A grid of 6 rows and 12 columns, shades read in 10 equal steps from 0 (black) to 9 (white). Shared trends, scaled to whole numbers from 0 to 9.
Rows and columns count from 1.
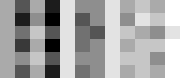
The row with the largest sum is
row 5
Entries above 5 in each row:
8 6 7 8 7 8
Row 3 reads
6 4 7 3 8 4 3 8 7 6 5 8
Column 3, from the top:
6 5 7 6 7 6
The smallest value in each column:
6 1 5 0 8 3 3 8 5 6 5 8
